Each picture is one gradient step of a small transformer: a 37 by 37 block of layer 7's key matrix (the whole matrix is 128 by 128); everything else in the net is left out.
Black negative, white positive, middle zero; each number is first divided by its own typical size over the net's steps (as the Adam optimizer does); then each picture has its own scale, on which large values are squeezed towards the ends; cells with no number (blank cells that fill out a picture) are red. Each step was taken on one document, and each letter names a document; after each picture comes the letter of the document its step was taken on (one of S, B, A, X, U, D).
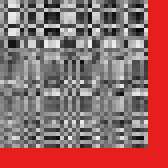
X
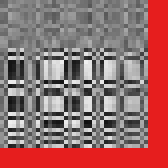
X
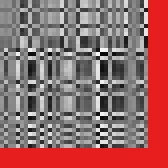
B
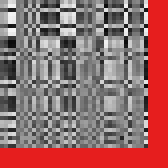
X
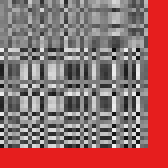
B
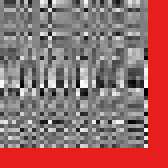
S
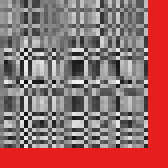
B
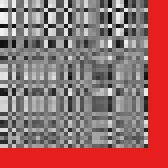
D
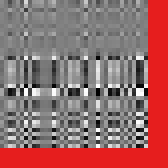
S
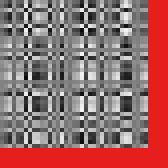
D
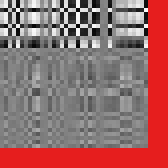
D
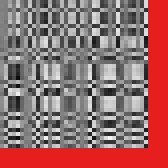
B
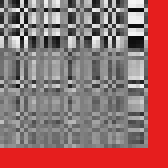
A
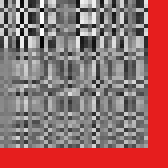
X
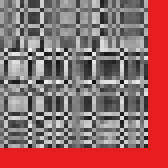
B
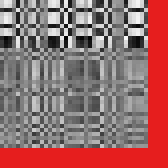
A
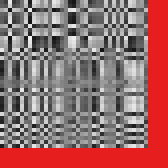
A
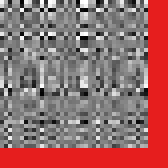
S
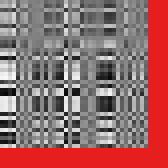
D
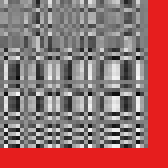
B
